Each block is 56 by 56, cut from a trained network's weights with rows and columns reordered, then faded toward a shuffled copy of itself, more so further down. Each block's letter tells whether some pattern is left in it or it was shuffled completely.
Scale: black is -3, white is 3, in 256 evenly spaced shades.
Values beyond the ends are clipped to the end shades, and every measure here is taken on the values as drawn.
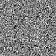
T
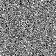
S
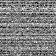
T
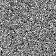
S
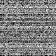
T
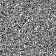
S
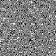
T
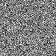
T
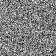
S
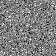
S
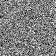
S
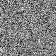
S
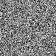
S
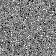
S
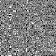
T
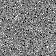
S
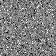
S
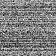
T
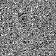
T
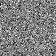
S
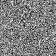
S
